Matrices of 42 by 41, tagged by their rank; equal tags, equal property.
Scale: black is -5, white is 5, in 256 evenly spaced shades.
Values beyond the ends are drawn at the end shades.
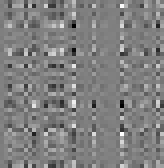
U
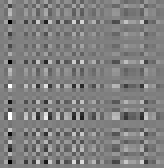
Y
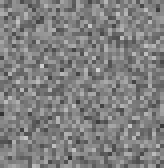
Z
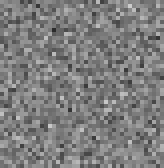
Z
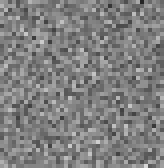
Z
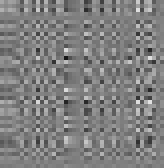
U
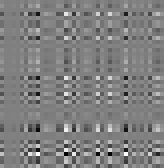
Y
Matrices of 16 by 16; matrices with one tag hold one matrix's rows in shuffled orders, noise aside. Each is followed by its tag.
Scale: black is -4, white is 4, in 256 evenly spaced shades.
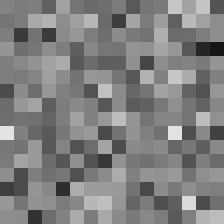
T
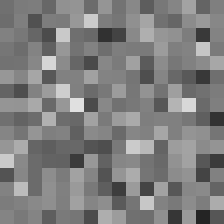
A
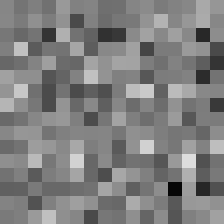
A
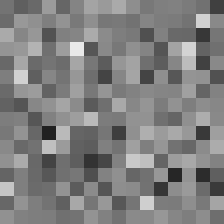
A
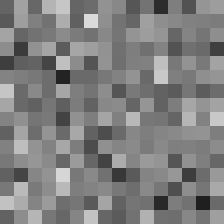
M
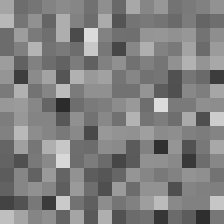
M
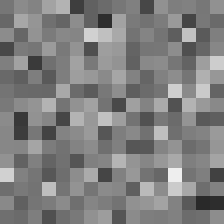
T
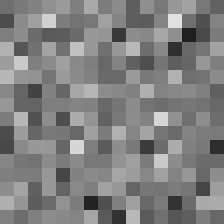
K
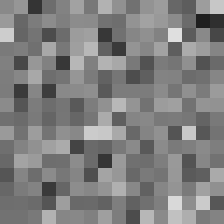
T
